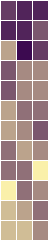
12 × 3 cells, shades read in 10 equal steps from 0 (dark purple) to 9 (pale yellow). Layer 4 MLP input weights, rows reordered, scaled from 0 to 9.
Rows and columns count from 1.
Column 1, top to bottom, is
2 1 6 3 3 6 6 4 4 9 7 7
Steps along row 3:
down up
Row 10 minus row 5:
6 -1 0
